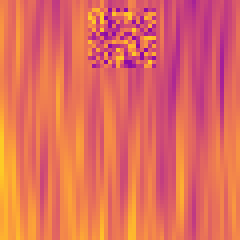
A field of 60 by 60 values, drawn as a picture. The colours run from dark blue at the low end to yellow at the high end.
Values change most from cell to cell in the top middle. In the top middle lies a patch that is rougher than the rest. Neither half mirrors the other. There is an overall slope up to the bottom left. The ninth with the highest average is the bottom left. The ninth with the lowest average is the top right. Streaks run downward.
